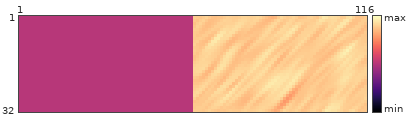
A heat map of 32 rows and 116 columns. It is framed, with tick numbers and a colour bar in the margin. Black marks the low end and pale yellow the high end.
It is made of 1 by 2 panels. Panel 1,1: middling, flat. Panel 1,2: very high, slanting up to the right, faint in contrast.
